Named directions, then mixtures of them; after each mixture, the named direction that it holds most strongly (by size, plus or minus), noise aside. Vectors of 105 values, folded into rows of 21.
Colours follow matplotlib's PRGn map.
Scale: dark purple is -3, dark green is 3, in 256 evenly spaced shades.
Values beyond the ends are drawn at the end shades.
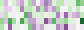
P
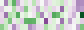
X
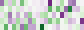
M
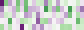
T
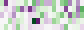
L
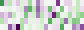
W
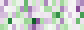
X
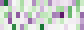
M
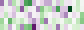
P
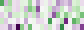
W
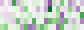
M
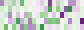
M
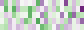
L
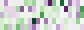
L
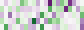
M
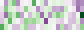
X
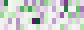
L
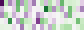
T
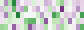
X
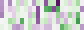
T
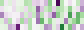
W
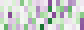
M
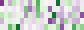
W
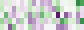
P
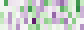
L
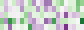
P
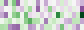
X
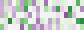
T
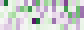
L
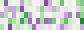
P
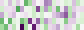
P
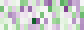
L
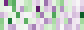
X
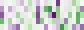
W
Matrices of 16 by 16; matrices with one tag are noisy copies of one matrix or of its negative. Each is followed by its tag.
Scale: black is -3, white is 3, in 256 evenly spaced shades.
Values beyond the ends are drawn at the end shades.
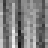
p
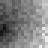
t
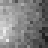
t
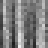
p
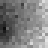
t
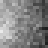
t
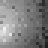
t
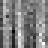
p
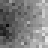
t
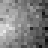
t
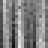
p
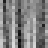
p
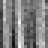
p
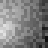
t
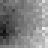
t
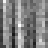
p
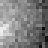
t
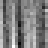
p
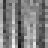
p
